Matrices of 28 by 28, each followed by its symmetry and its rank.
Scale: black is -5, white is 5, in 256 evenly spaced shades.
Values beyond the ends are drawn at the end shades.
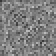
symmetric, full rank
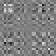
symmetric, rank two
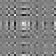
symmetric, rank two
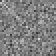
symmetric, full rank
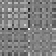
symmetric, rank two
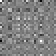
symmetric, rank three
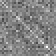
symmetric, rank five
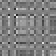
symmetric, rank two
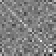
symmetric, rank five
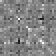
symmetric, rank five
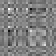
symmetric, rank two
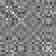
symmetric, rank three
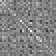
symmetric, rank five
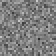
symmetric, full rank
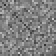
symmetric, full rank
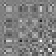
symmetric, rank three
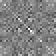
symmetric, rank five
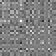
symmetric, rank three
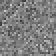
symmetric, full rank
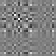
symmetric, rank two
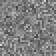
symmetric, full rank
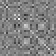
symmetric, rank five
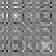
symmetric, rank three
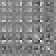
symmetric, rank three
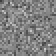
symmetric, full rank
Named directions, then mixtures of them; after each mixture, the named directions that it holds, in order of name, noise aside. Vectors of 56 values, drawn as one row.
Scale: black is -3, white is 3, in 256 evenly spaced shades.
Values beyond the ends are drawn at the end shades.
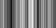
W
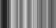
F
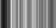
F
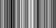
W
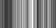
F, W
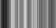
F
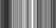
F, W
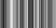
F, W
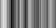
F, W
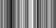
W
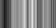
F, W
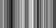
W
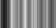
F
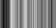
F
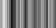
F, W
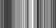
F, W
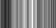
F, W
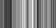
F, W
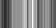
F, W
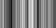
W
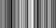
W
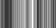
F, W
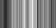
F, W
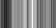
F, W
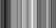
F, W
